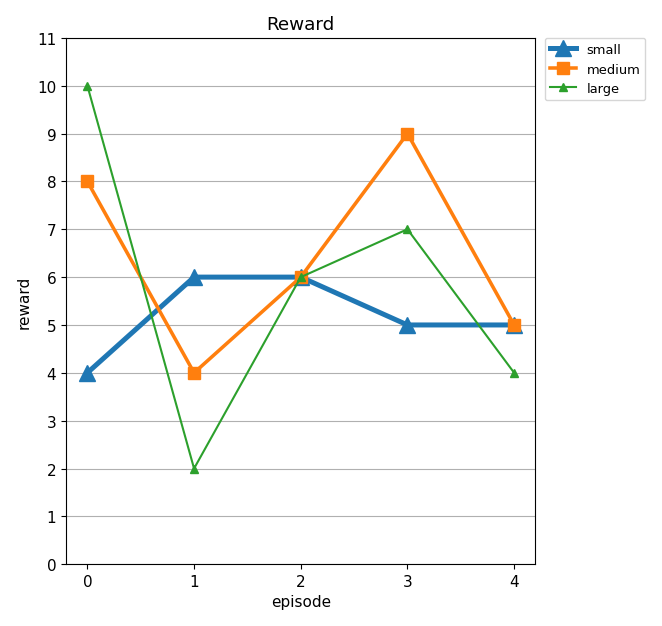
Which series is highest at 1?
small
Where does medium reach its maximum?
3
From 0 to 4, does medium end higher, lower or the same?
lower
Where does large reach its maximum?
0
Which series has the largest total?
medium
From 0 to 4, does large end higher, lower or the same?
lower
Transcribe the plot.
Title: Reward
x-axis: episode, ticks 0 1 2 3 4
y-axis: reward, ticks 0 1 2 3 4 5 6 7 8 9 10 11
Legend: small, medium, large
Values:
small: 4 6 6 5 5
medium: 8 4 6 9 5
large: 10 2 6 7 4
